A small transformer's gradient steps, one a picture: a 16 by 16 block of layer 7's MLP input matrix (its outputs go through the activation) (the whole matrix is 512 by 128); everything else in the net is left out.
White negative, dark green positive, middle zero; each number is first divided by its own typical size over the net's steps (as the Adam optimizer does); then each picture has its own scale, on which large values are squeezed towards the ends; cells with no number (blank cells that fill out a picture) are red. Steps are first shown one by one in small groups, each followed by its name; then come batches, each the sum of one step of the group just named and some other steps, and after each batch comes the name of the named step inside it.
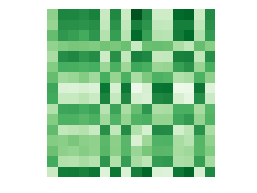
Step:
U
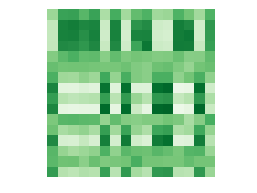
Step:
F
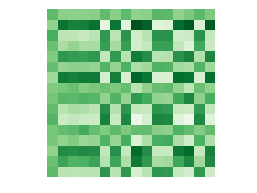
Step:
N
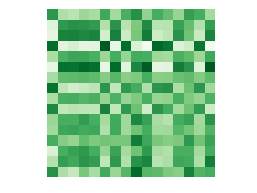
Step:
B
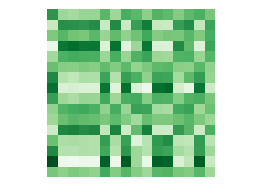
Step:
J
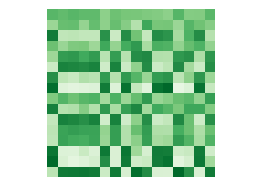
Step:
J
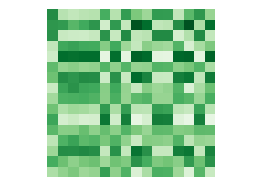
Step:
N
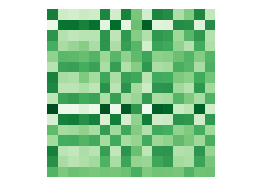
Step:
J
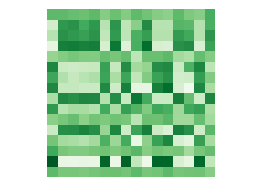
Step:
J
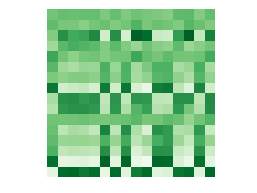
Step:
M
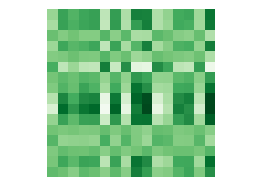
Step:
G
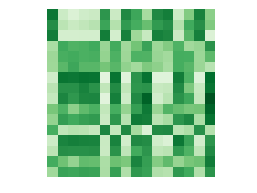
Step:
G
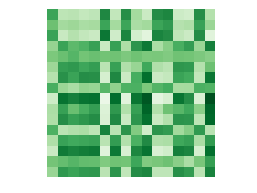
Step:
G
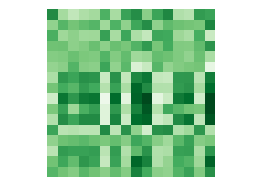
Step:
G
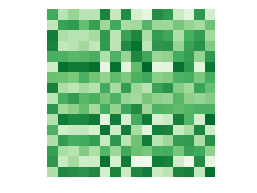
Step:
M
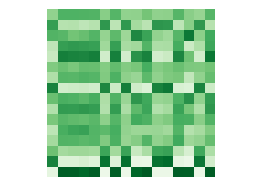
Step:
M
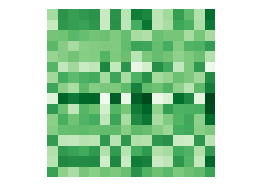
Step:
G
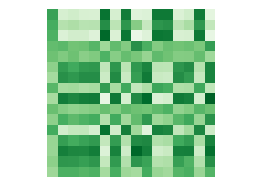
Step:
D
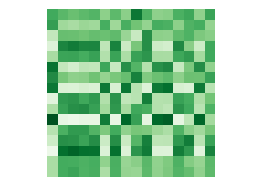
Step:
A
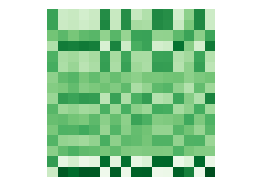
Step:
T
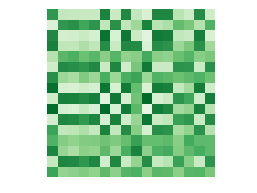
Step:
D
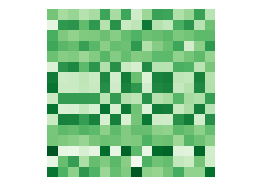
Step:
T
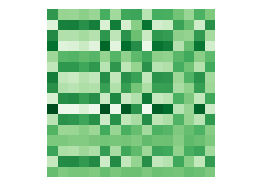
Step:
A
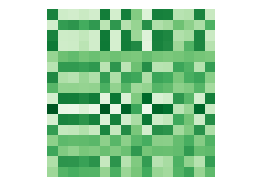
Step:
D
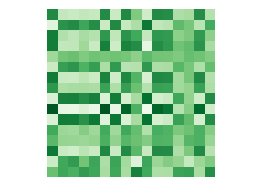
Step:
T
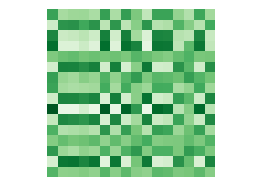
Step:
D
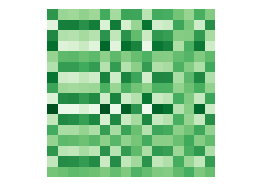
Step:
A
